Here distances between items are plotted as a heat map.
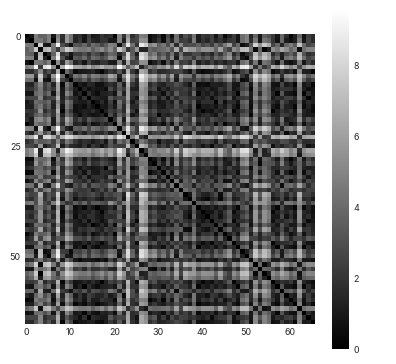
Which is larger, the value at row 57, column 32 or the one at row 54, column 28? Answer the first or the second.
the second
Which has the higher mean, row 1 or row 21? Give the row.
21
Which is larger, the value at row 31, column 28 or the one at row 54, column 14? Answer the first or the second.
the second
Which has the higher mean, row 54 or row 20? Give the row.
54
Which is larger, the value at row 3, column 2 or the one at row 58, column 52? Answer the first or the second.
the first
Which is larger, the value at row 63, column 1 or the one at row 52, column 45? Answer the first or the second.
the second
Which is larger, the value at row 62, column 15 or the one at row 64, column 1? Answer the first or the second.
the first
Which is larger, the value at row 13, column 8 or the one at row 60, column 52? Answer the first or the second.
the second
